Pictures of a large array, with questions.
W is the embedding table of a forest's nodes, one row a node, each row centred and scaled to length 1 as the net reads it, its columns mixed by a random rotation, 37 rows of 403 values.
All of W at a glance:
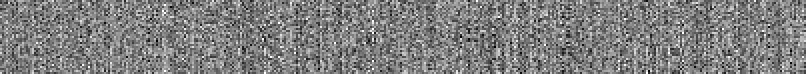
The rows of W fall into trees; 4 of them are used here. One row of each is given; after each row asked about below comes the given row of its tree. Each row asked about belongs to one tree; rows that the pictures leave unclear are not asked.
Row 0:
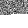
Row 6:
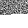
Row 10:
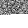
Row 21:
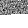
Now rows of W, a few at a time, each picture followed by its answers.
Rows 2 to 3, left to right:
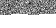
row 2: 6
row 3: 0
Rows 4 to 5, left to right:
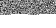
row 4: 21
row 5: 10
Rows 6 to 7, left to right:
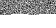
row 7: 10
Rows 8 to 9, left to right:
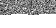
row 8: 6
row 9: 0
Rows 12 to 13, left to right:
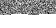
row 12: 6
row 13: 21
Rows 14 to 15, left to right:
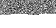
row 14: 10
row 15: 0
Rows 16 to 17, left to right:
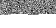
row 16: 10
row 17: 21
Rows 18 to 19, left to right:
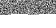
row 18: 21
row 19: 10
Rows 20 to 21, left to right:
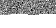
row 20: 10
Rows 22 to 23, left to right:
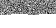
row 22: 10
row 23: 21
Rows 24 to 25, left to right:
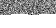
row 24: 6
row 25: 6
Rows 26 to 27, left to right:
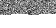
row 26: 6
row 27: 6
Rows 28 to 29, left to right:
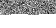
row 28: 10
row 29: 21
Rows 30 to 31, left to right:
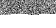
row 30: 10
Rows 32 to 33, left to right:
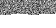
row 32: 0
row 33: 6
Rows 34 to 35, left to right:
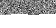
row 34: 10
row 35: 6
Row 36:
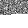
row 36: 6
